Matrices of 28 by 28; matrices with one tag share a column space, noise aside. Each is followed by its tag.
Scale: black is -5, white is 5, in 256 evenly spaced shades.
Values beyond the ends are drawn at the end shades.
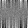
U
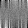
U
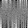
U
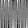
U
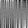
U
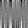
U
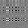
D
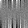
U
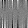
U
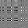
D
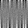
U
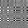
D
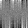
U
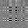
D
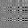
D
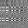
D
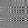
D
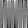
U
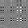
D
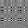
D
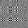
D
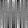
U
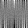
U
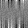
U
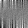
U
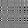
D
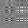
D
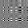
D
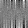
U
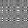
D
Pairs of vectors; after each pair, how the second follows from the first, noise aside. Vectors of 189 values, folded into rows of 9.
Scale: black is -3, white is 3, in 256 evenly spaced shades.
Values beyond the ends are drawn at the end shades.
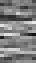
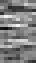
wrapped around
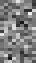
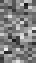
reversed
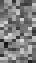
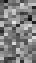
reversed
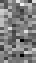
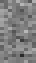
shrunk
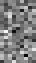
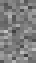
shrunk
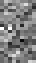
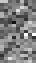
reversed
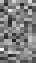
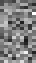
reversed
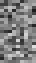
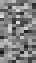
reversed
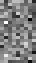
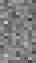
shrunk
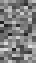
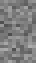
shrunk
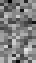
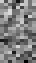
reversed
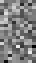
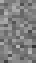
shrunk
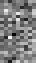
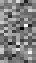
reversed
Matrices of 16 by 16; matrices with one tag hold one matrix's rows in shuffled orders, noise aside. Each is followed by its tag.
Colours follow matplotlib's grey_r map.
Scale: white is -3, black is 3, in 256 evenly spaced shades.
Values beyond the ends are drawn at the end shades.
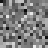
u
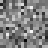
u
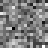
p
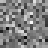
u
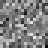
u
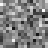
p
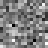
p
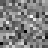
u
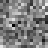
p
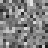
u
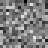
u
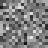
u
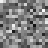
p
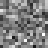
p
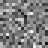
u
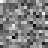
p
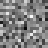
u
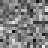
p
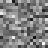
p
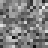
p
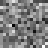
p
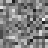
p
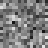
p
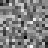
u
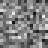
p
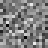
u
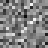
u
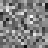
u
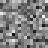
p
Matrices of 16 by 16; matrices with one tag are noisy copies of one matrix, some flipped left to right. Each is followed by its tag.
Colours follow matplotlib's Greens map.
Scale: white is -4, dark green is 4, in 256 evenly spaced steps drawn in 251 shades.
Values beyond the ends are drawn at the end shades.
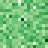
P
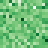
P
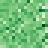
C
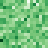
P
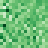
C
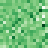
C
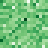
P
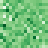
C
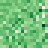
C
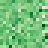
C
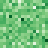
P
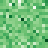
P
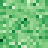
P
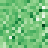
C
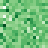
C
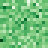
P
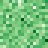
P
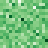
P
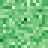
P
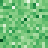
P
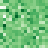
C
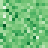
C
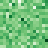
P
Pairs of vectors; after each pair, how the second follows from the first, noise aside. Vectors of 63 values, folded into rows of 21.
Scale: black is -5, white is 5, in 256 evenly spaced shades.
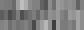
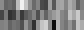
scaled up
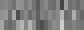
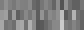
copied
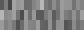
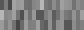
copied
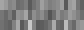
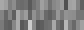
copied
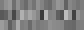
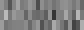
shuffled
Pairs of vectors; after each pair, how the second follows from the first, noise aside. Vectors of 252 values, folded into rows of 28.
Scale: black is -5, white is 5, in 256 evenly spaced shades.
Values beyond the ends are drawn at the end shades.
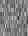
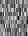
scaled up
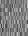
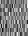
scaled up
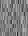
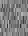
shuffled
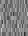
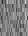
shuffled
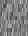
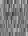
shuffled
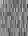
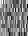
scaled up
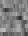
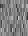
shuffled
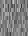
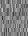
shuffled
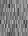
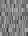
shuffled
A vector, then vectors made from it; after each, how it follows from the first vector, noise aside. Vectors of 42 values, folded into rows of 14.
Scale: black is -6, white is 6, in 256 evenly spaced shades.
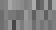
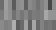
wrapped around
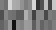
scaled up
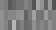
negated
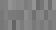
shrunk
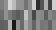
scaled up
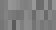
shrunk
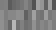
negated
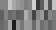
scaled up
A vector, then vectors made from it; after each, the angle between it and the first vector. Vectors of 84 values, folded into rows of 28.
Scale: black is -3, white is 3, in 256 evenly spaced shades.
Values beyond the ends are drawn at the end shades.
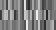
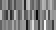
nearly opposite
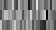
partly aligned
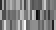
partly opposed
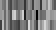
partly opposed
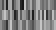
partly aligned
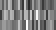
nearly parallel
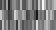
partly opposed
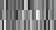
partly aligned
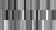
partly opposed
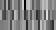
nearly opposite
